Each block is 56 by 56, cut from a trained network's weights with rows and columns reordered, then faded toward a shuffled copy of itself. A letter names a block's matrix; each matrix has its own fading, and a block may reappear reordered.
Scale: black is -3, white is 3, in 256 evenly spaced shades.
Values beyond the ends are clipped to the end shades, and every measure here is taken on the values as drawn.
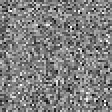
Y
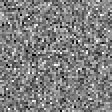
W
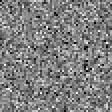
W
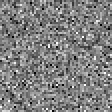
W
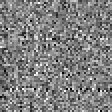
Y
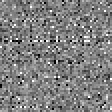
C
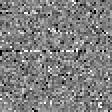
C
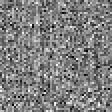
Y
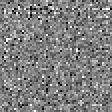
C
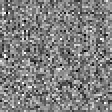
Y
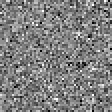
W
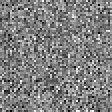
Y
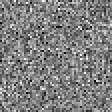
W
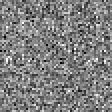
Y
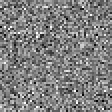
Y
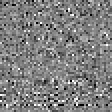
C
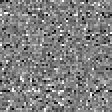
C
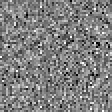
W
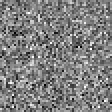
Y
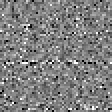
C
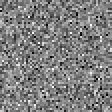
W
